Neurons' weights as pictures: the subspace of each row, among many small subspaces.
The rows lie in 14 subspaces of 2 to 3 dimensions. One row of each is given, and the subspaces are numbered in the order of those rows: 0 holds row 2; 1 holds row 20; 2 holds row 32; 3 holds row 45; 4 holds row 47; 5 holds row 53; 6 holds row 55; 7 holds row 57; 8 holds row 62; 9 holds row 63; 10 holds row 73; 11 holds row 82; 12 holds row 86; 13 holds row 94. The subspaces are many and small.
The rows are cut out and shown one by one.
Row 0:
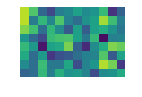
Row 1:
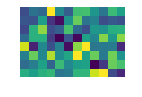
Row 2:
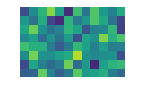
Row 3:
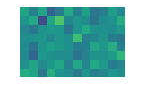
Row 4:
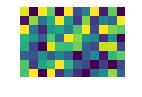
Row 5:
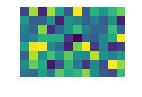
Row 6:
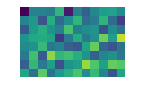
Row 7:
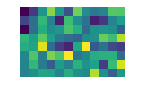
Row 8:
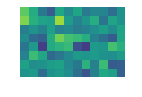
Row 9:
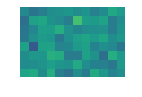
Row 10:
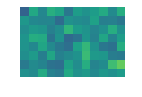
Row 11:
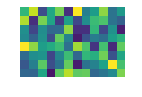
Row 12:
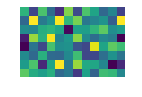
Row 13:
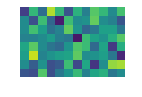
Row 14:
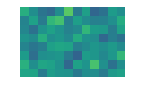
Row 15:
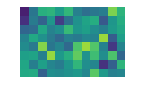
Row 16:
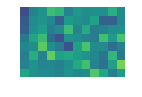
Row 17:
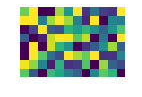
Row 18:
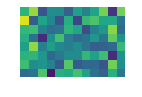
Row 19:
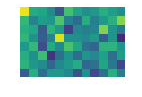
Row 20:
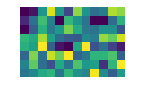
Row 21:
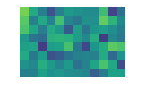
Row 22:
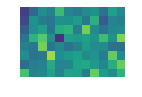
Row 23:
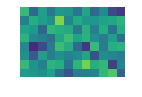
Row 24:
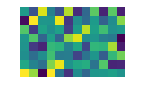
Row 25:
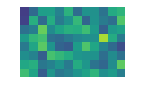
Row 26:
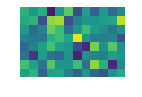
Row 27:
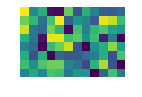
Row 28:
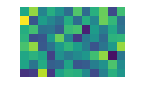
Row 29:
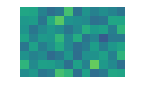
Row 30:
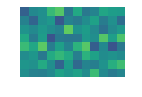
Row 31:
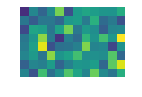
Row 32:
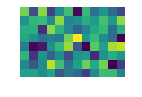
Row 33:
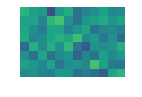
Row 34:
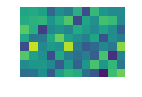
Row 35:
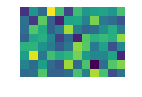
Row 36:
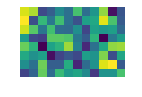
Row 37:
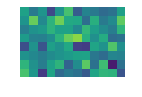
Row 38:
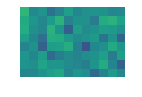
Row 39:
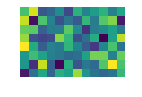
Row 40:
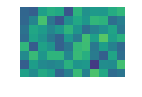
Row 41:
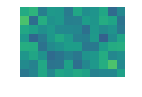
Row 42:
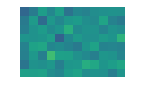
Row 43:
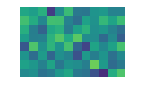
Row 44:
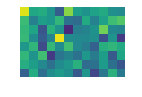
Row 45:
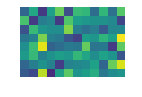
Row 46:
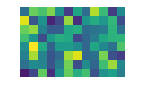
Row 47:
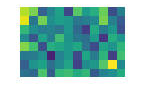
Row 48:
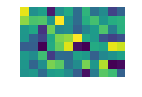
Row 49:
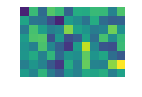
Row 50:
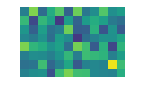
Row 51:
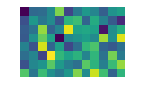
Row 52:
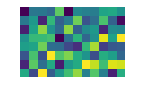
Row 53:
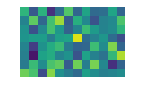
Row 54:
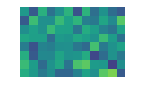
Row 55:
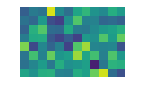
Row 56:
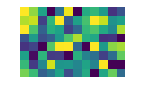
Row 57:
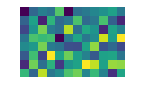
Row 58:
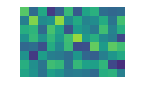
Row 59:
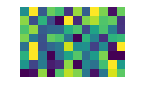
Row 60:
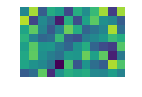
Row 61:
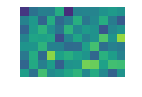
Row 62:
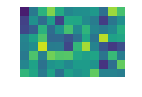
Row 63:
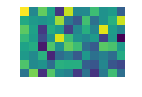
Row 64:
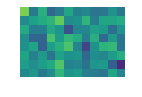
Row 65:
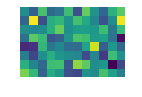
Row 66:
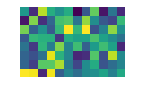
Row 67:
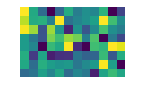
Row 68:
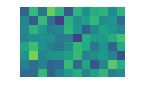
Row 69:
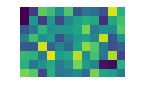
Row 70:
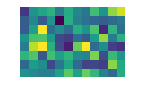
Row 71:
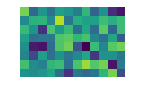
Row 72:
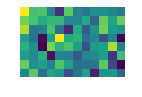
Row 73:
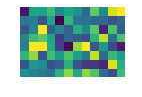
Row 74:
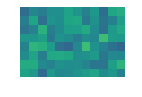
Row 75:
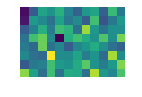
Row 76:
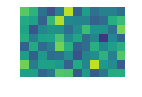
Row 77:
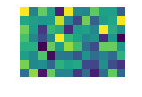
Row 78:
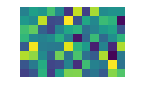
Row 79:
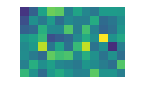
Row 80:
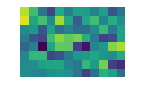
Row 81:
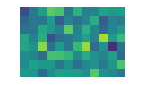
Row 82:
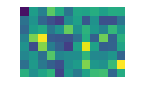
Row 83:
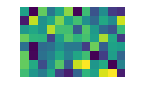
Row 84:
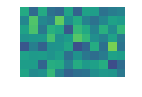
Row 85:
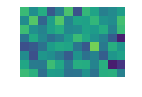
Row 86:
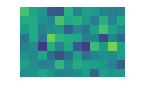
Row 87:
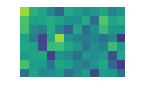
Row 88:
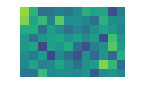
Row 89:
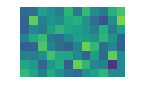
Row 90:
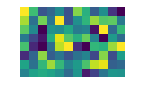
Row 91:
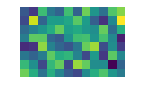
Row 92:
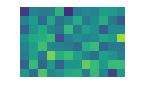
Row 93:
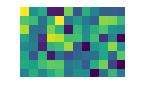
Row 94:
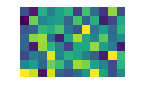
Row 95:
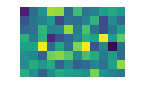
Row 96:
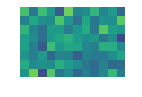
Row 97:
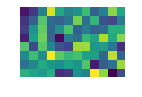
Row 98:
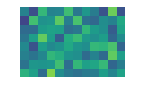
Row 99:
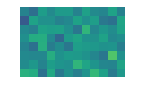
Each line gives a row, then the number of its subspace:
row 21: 8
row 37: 2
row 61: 7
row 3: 5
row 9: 0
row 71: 10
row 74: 2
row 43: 6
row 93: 13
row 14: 0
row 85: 1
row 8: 2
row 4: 9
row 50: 4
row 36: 8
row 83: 10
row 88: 4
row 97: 5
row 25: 2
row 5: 2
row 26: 6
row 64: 11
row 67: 8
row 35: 5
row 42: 7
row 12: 12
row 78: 6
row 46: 0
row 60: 11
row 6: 7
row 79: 12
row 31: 3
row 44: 9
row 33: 6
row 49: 11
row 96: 9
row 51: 9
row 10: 11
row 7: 1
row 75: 3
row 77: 9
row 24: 3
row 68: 5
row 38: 13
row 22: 3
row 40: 0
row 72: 3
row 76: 0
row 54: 10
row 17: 2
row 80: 2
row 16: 13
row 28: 13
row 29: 0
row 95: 12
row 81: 12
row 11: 4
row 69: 4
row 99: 13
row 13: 5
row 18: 11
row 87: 3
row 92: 7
